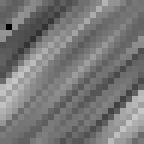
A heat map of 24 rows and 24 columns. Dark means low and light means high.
Ninth with the lowest average: top left. Lone odd cells: 1, lower than its neighbours. Grain: diagonal, up to the right.
